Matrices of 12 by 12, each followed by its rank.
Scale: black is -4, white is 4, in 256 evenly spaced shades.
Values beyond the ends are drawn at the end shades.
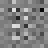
two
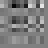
one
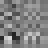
two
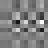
one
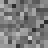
full rank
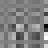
one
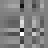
one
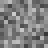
full rank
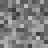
full rank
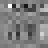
two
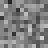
full rank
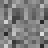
two
